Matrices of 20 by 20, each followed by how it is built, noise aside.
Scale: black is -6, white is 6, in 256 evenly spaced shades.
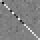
diagonal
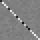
diagonal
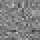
low rank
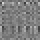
low rank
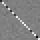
diagonal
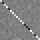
diagonal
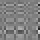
low rank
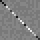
diagonal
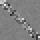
banded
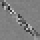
banded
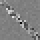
banded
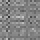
low rank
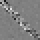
banded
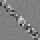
banded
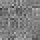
low rank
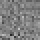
low rank
